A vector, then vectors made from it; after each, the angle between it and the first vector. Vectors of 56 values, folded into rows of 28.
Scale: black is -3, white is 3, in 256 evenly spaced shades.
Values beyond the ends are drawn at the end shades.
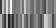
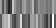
partly opposed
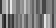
nearly parallel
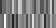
orthogonal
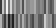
nearly parallel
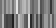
partly aligned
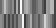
partly aligned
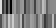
nearly opposite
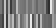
partly opposed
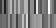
orthogonal
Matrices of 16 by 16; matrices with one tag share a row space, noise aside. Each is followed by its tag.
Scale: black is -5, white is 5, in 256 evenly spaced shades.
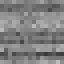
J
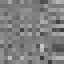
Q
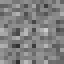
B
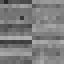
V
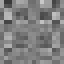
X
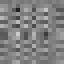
B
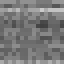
J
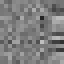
Q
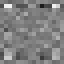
X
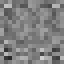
X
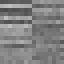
V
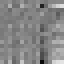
Q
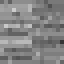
V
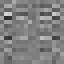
X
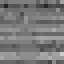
J
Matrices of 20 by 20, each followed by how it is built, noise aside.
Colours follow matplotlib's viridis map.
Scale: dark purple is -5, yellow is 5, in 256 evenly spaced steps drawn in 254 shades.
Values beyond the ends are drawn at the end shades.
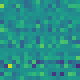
uneven rows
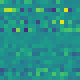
uneven rows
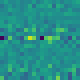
uneven rows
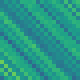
Toeplitz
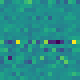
uneven rows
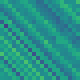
Toeplitz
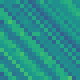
Toeplitz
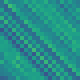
Toeplitz
